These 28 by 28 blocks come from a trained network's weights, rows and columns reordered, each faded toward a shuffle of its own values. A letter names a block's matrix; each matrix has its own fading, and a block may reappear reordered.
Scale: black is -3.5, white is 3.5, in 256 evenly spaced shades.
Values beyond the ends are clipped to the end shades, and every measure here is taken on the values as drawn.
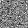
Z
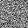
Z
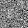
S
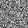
S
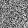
Z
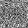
S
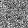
Z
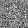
Z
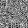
S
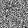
Z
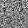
S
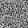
S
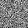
Z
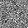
S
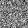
Z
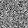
S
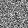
Z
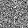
Z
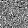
Z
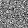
Z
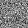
S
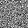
Z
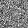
Z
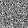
Z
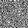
S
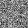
Z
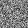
Z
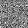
S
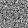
Z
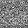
S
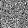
Z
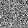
Z
